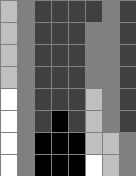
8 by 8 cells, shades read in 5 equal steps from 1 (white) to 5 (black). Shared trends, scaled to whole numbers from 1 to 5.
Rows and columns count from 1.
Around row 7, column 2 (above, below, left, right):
3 3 1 5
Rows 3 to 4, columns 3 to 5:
4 4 4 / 4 4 4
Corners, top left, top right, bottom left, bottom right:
2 4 1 3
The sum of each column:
12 24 34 35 34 20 22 30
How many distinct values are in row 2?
3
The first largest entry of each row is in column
3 3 3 3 3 4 3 3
